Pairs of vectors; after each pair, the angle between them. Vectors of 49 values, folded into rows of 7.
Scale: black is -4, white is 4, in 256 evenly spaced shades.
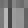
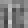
nearly opposite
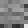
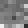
nearly opposite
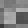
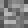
partly aligned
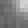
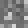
orthogonal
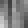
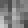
nearly parallel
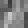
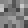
orthogonal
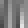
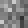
partly opposed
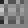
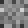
partly aligned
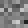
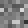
nearly parallel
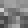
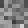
orthogonal
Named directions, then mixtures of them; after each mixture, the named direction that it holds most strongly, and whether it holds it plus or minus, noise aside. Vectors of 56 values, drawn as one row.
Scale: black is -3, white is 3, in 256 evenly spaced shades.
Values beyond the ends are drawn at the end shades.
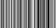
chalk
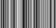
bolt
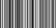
bolt, minus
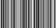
bolt, plus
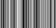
bolt, plus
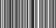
chalk, minus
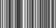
bolt, minus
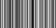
chalk, minus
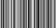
chalk, plus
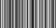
chalk, minus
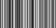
bolt, minus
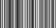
bolt, minus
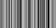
chalk, plus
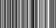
chalk, minus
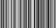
chalk, plus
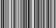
chalk, plus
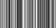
bolt, minus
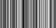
bolt, plus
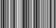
bolt, plus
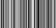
chalk, plus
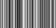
bolt, minus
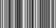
bolt, minus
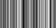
bolt, plus
